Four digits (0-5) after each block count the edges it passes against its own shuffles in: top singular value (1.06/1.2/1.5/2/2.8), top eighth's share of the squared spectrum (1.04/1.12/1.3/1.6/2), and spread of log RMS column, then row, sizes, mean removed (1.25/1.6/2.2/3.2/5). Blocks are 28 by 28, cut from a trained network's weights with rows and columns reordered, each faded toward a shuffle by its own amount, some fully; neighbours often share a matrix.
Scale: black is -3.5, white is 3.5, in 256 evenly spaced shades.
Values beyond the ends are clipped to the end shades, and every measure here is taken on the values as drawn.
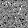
1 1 0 0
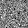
0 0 0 0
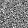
1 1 0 0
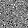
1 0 0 0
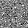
1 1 0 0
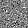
0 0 0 0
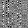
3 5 3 0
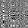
3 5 2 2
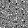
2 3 1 0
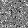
2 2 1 0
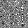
2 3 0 0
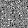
1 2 1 0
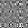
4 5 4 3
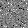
0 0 0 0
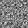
3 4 0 1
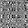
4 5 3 2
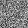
1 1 0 0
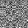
3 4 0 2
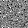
0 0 0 0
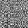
3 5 0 2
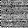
3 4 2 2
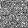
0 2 0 0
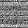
4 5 1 2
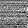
3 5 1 1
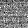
2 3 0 0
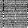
3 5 2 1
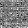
2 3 2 0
